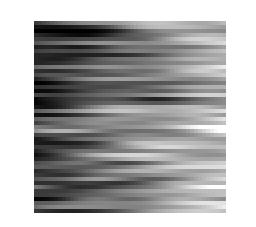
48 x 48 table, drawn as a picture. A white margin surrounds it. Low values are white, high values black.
Average level on the scale: 50%. Slope: up to the left. Grain: streaks across.
